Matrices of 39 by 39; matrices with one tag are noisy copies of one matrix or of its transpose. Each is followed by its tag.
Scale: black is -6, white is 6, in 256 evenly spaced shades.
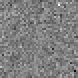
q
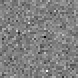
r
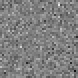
q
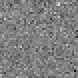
q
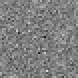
r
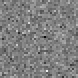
r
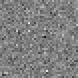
r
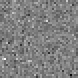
q
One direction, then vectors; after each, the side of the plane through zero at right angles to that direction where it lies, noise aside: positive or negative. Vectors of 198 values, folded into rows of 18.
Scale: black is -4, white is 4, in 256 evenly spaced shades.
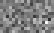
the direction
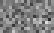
positive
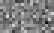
negative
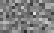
positive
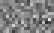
negative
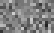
negative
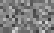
positive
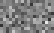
positive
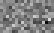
negative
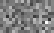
positive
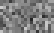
positive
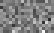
positive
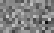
negative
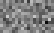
negative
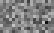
negative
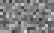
negative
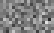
positive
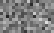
positive
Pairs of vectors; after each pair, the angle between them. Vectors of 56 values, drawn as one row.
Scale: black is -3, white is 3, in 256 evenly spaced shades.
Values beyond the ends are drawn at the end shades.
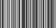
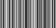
orthogonal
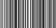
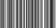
partly opposed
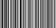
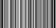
partly aligned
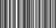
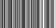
orthogonal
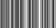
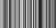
partly opposed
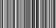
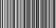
nearly parallel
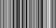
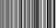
partly opposed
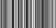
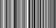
partly opposed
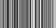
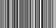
nearly parallel
